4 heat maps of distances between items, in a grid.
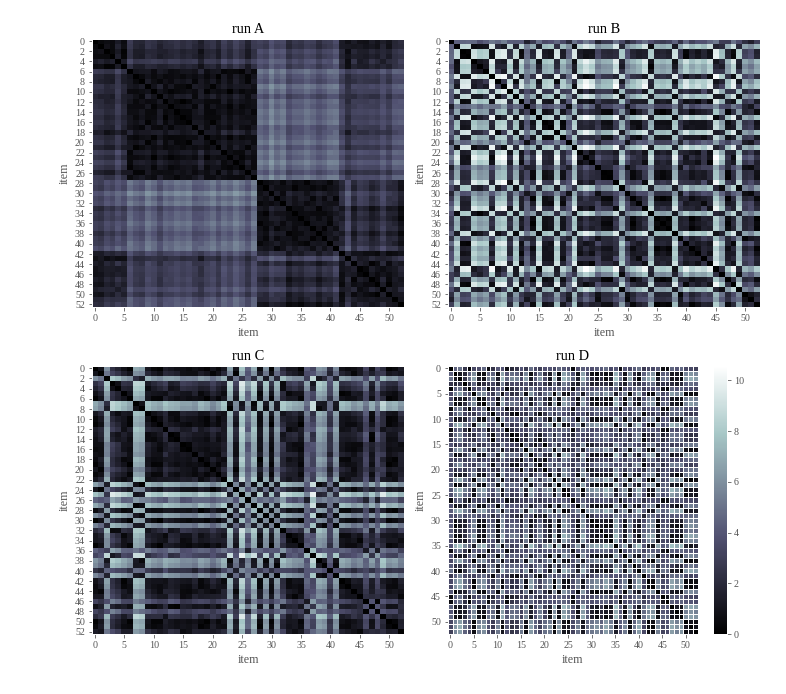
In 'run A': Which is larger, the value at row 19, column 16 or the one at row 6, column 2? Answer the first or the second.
the second
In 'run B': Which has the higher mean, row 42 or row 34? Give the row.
34
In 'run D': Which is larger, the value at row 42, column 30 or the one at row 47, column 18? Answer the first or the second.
the first
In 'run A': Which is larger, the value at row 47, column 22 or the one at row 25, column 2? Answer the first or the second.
the first
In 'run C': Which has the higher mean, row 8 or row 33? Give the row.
8
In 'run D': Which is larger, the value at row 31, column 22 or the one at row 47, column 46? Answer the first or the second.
the first
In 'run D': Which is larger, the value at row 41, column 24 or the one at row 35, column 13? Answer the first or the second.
the first
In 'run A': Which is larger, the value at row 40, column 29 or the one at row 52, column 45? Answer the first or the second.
the second
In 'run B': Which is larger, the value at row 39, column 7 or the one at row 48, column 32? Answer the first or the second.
the first
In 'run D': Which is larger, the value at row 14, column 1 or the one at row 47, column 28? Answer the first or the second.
the second
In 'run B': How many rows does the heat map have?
53
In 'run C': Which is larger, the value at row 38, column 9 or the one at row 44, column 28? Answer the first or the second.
the first
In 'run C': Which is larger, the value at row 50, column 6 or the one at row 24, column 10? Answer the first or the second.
the second
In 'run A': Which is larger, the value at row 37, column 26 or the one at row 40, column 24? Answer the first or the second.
the second
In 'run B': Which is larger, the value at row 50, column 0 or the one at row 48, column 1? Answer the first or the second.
the second
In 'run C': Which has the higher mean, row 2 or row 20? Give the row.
2
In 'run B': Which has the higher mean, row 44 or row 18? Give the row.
18
